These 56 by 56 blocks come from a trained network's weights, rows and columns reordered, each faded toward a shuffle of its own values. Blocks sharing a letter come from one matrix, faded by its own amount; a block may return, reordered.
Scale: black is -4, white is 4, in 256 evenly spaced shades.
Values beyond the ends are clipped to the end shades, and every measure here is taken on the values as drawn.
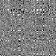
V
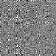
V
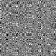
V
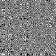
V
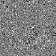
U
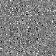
U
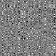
V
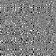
V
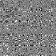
V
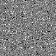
U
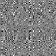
V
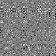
V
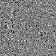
U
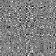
V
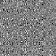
V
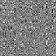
V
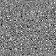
U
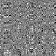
V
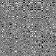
V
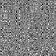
V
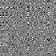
V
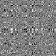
V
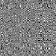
V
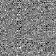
U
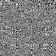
U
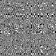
V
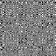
V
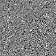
U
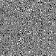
U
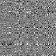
V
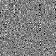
U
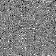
U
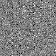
U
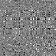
V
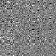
V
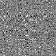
U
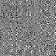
V
